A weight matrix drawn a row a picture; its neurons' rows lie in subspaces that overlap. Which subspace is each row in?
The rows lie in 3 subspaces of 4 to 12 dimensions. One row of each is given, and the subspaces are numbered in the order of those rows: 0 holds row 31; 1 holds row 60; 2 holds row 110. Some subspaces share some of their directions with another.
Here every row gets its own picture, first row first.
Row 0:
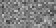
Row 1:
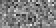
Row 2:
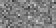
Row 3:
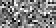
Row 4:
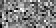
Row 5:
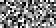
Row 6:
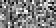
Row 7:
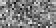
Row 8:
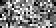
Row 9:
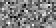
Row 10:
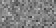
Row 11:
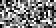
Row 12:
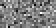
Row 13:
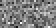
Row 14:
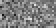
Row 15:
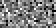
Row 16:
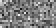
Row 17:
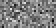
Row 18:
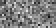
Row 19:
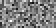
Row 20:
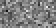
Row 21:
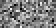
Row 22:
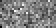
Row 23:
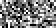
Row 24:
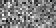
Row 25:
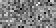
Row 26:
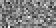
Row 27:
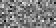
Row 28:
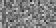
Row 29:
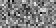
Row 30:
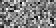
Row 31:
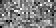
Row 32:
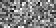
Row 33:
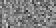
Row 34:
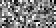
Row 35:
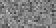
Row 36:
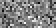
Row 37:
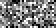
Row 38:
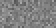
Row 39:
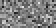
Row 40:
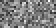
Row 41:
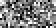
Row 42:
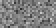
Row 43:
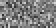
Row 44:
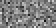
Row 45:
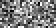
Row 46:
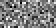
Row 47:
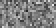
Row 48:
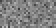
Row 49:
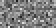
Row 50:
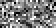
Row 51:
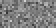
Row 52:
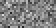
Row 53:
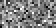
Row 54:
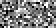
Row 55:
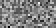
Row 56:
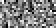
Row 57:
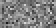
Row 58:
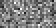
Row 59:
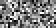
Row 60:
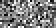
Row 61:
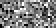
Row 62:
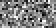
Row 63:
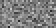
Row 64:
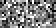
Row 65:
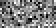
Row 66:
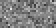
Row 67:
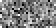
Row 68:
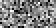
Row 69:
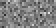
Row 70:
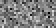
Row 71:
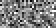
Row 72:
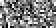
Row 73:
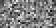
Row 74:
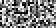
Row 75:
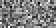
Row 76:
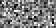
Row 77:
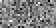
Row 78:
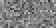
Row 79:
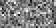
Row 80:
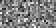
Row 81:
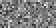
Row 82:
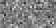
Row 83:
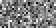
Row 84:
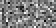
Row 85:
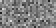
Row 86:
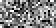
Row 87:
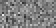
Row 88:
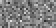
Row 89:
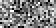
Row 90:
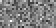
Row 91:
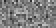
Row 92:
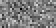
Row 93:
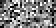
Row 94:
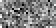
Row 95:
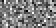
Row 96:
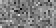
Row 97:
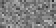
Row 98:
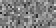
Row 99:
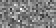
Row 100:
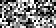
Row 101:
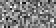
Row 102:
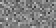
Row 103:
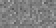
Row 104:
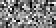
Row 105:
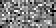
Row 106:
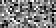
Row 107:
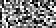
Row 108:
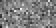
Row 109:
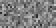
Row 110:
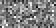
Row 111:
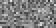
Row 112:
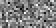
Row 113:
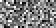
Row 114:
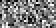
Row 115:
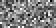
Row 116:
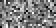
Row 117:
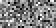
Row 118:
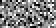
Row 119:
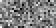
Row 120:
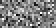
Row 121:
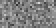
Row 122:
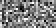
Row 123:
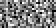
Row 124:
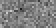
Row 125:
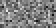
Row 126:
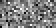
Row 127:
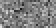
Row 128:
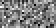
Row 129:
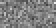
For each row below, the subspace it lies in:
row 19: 1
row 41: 0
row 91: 2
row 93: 0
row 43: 0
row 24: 2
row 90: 1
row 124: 1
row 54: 1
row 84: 1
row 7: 0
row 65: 2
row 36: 2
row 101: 0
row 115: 0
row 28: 1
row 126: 1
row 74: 1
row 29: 2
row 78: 0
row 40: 0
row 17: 0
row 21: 0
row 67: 1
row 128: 2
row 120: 2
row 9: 2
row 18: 0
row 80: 1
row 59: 2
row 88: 1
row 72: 0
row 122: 1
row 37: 2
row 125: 0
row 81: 1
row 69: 2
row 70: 2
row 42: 2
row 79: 2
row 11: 0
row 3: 2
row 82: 2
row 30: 2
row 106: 2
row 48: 1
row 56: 0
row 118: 2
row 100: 2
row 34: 2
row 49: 0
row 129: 2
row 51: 1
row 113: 2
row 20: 0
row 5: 2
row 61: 1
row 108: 1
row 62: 2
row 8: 0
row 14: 2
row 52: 0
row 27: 2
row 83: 1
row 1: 2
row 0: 2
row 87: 2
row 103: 2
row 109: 1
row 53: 0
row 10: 2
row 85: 1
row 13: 2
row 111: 2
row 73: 0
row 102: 2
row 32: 0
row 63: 0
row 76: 2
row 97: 2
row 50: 2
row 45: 0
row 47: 2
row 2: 2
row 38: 2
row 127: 1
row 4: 1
